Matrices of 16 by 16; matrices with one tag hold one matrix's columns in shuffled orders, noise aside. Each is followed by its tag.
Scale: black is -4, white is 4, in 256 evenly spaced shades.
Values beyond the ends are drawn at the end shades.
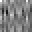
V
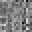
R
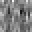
V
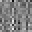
R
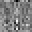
R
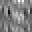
V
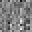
R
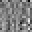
R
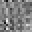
R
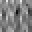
V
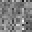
R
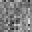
R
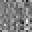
R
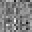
R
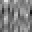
V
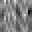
V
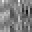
V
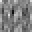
V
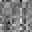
R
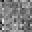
R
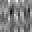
V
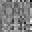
R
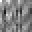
V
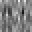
V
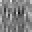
V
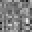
R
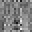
R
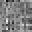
R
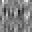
V
